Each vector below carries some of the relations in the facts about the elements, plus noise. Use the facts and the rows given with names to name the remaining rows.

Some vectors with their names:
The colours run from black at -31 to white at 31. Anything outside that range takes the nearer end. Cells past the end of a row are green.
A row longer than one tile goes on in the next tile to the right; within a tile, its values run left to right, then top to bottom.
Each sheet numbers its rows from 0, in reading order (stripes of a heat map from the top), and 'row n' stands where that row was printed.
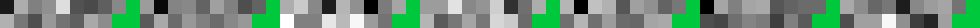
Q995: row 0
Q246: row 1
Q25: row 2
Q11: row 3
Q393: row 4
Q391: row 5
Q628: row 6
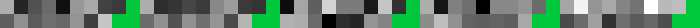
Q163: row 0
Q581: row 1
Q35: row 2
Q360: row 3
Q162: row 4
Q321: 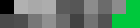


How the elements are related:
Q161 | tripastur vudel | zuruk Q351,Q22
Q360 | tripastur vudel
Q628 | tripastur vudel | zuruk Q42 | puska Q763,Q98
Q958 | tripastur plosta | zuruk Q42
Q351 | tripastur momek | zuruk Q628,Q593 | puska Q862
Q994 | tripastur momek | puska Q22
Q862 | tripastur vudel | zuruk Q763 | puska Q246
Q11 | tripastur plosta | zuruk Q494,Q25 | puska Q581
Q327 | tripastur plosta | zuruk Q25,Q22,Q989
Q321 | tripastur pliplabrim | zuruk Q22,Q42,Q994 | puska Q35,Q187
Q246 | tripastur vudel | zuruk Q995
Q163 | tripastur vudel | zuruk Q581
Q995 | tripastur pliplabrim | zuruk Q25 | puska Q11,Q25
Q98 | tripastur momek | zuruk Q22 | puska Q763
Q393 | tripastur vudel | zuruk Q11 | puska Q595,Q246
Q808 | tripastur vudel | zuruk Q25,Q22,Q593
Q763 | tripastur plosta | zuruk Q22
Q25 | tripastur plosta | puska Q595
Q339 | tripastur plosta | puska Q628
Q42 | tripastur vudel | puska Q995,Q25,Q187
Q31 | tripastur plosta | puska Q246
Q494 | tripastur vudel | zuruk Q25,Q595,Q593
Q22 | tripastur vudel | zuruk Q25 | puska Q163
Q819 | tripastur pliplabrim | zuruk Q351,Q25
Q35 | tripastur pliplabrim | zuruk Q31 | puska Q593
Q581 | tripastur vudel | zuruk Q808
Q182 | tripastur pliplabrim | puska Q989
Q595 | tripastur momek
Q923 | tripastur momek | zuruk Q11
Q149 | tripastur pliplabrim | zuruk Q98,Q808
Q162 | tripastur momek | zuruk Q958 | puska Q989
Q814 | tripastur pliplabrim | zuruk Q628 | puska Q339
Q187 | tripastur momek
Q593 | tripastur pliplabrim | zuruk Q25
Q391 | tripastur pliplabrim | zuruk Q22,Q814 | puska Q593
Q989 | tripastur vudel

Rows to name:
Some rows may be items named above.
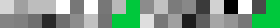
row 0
Q923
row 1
Q31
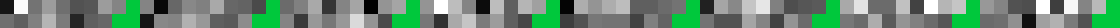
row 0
Q814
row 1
Q161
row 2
Q763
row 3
Q958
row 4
Q391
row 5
Q819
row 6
Q994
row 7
Q98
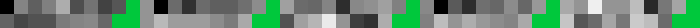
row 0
Q149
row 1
Q989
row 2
Q628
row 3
Q989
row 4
Q11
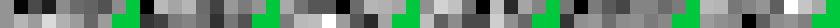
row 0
Q22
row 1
Q321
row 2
Q42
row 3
Q339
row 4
Q862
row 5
Q187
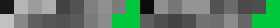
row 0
Q182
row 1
Q149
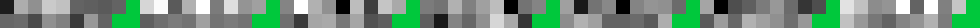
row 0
Q819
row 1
Q351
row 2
Q958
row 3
Q327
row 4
Q360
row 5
Q808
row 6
Q595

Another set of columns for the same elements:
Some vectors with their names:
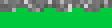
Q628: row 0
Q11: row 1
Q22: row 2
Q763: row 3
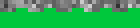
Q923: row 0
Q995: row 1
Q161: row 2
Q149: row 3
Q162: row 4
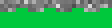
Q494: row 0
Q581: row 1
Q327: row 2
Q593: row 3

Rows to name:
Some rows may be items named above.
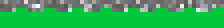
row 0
Q628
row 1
Q31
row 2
Q42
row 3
Q149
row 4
Q42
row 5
Q814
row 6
Q25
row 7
Q182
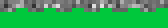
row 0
Q595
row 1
Q162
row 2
Q327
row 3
Q187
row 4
Q98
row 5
Q958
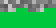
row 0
Q360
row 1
Q989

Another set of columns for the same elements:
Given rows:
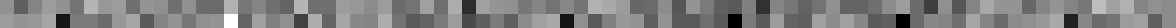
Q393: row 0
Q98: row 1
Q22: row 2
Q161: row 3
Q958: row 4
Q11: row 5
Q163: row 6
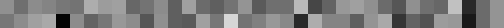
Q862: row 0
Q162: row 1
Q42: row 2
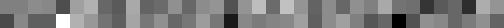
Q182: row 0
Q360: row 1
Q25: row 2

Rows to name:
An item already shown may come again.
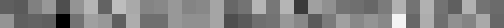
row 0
Q31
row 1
Q989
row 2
Q923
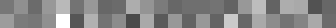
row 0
Q595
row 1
Q187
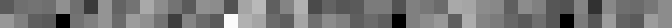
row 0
Q763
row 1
Q35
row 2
Q339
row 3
Q958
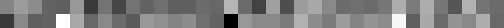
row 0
Q814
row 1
Q327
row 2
Q923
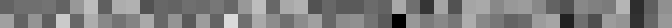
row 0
Q187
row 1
Q187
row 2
Q327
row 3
Q628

